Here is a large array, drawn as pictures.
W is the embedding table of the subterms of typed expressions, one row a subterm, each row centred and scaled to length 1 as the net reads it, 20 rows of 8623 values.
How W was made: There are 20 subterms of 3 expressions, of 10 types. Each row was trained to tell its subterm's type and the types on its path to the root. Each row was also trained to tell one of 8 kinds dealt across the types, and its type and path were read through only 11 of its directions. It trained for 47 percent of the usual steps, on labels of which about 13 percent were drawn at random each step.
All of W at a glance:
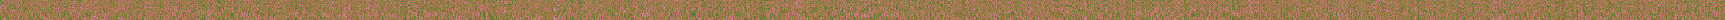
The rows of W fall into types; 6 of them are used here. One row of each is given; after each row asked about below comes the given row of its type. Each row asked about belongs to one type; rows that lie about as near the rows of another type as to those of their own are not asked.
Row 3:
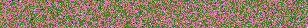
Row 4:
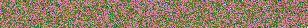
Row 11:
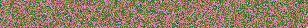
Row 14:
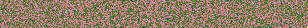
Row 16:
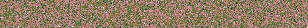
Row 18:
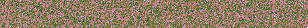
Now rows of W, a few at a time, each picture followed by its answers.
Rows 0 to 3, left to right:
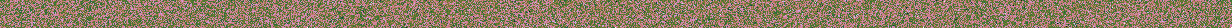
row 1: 3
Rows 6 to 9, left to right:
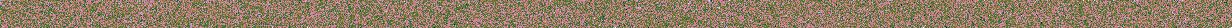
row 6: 14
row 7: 3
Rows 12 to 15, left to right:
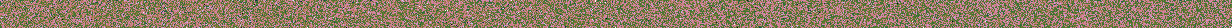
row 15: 14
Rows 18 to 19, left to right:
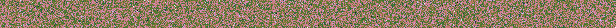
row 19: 18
